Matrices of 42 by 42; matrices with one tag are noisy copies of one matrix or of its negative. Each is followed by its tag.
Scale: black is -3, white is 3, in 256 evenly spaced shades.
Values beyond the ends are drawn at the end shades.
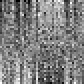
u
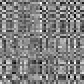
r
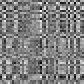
r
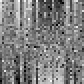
u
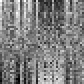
u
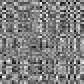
r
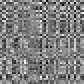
r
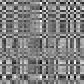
r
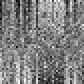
u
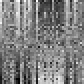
u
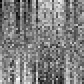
u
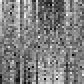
u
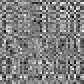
r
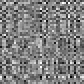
r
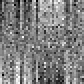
u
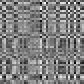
r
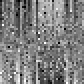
u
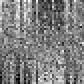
u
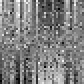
u
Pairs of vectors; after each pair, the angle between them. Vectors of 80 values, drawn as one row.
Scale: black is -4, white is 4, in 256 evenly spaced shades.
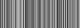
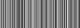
nearly opposite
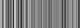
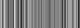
nearly parallel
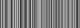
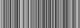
partly opposed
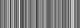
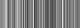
orthogonal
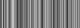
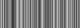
nearly opposite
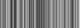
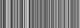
partly aligned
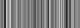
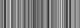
nearly parallel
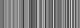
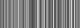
nearly parallel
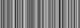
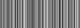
nearly parallel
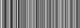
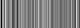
partly opposed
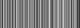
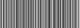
nearly opposite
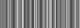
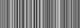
partly opposed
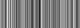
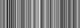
nearly opposite
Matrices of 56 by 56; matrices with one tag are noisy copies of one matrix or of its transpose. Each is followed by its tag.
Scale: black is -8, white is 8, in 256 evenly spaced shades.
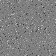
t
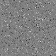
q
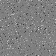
t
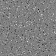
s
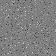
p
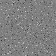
p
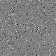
t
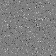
q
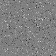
q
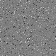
t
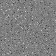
p
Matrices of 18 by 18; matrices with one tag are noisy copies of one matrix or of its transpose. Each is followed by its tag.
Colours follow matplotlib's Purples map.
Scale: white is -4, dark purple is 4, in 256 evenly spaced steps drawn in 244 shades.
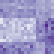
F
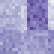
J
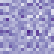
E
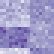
J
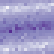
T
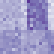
J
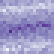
T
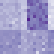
J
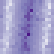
T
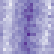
T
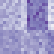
J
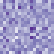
E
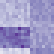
J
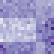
F
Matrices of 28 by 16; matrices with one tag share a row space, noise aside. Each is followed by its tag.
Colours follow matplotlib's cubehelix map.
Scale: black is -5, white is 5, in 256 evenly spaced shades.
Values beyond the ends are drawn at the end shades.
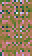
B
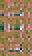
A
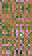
B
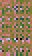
B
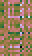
A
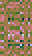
A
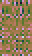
B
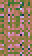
A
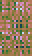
B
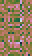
A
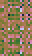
A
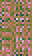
B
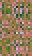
B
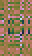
A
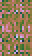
B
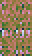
B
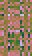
A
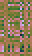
A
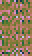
B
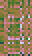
A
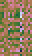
A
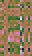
A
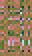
A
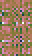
B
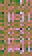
A
